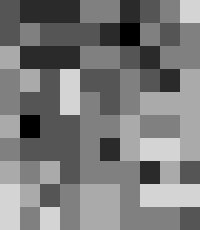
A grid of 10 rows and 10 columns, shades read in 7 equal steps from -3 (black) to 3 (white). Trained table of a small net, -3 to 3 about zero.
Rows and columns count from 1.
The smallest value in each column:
-1 -3 -2 -2 -1 -2 -3 -2 -2 -1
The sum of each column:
5 -7 -7 -4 0 -4 -4 -1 3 6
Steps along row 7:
down same same up down up up same down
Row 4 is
0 1 -1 2 -1 -1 0 -1 -2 1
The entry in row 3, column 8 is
-2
